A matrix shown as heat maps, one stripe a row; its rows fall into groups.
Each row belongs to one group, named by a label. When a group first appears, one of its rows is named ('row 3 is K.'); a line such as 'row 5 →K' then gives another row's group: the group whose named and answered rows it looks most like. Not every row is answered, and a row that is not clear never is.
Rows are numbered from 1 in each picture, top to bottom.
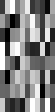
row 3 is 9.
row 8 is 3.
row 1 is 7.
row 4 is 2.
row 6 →9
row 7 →9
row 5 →3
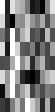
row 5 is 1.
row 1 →2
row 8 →9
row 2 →3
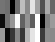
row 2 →9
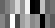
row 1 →1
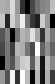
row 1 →2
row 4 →9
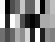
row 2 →2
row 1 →3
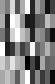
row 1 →7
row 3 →1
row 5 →2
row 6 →7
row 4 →3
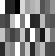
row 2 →1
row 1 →3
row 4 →1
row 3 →3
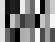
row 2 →2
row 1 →3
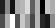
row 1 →9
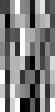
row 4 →7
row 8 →2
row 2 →1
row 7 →2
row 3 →3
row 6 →2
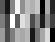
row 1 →9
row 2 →7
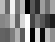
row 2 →7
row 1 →2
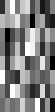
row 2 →1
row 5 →1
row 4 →9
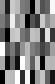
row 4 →3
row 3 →9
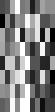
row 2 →9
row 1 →1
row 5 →7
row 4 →1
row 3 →9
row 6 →1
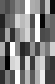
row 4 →2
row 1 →9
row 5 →1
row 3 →9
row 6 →1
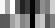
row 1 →2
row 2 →1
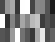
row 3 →1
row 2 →3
